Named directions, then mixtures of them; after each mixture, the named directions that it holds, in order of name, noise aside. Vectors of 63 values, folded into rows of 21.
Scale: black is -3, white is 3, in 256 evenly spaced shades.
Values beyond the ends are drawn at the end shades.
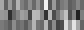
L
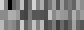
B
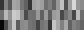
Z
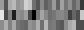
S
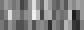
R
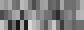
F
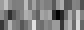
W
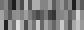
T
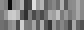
B, Z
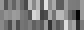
L, R, W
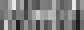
T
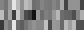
S, Z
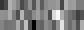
B, F, W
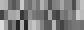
B, F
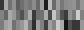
L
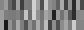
L, R, T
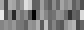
S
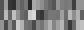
S, T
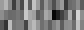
R, T, W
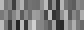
B, F, L
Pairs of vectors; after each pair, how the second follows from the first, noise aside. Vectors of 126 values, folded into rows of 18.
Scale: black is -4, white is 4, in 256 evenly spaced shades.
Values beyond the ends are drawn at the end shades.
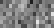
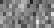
copied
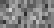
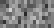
copied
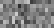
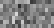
copied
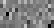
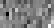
sign-scrambled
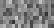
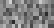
copied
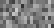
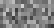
sign-scrambled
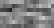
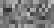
sign-scrambled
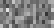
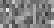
copied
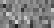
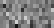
copied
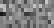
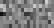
copied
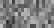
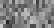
copied
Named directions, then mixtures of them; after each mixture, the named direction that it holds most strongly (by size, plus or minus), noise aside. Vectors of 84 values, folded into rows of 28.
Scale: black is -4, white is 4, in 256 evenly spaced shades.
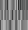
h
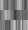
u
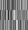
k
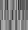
h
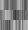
u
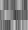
u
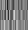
k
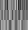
h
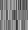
k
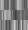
u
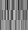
h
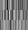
h
